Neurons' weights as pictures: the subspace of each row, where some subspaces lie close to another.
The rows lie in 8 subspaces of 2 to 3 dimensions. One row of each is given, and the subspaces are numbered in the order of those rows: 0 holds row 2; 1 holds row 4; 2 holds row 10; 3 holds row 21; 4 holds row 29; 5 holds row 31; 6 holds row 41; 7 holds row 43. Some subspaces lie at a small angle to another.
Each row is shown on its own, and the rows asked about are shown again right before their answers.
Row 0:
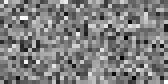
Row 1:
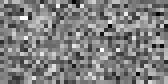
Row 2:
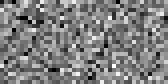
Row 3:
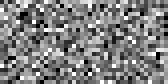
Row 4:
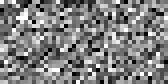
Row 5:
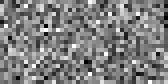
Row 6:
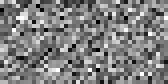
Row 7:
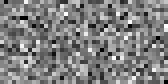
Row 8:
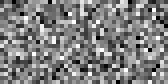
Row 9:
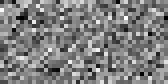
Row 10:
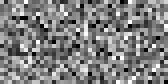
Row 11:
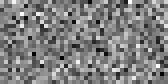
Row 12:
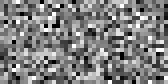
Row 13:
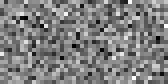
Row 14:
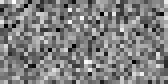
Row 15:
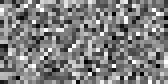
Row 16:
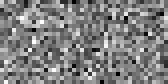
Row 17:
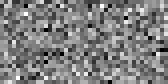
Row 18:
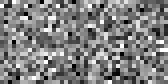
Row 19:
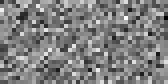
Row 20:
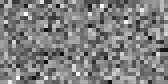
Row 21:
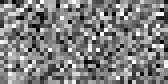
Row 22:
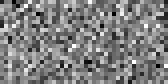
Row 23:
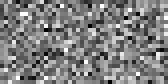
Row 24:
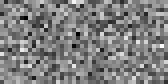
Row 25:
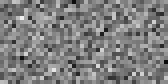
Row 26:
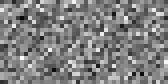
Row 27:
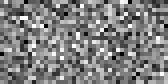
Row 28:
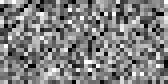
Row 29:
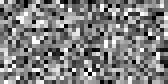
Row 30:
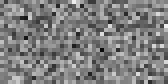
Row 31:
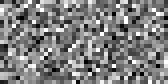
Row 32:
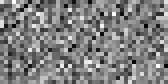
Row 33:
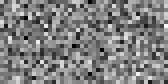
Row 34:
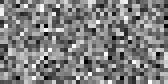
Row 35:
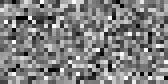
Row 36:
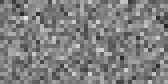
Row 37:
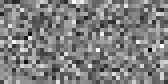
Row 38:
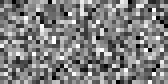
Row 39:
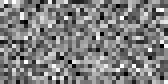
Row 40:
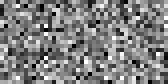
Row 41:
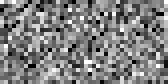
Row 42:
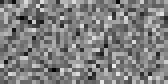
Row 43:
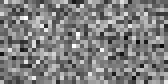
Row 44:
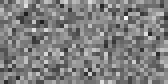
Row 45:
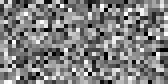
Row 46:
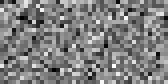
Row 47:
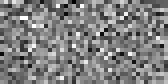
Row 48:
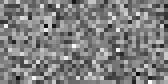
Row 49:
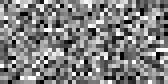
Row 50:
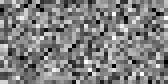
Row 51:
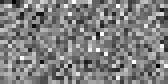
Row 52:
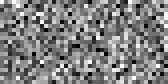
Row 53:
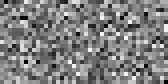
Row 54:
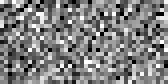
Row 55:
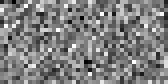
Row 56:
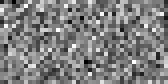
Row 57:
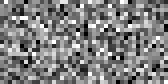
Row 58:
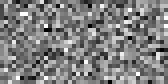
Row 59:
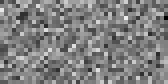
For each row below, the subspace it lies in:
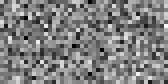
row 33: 3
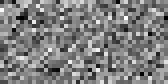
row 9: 1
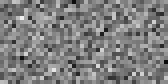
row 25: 5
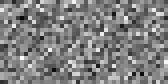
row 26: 5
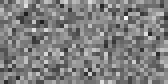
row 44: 4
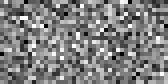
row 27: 7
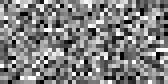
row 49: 0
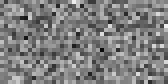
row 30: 3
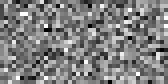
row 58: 0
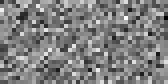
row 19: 1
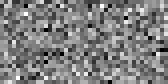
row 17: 4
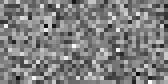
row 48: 6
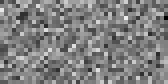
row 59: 1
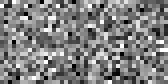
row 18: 4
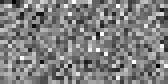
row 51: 7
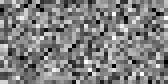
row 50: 5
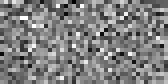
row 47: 7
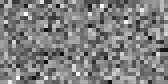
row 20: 4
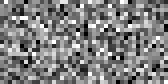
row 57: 2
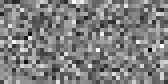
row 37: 7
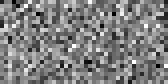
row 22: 3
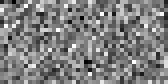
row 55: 6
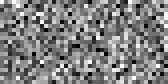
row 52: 7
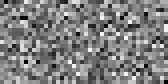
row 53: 2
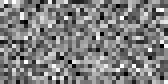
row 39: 2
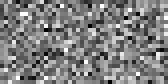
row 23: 0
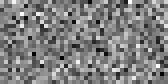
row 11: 7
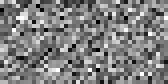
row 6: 1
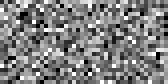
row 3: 0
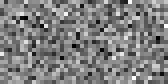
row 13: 7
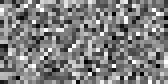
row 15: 5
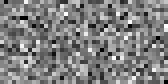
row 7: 2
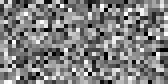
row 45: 4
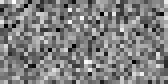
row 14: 6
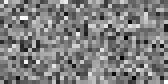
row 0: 2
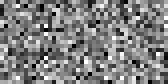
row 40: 5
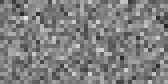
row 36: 2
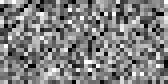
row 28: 6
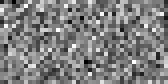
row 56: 6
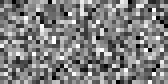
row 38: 2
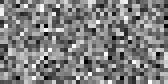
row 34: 5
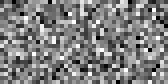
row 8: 2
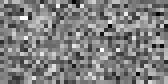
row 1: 3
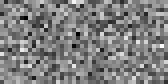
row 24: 7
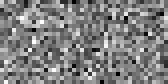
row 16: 4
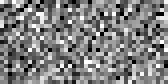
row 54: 3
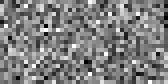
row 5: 6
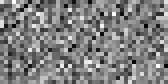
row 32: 3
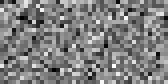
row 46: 0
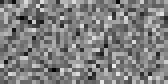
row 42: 0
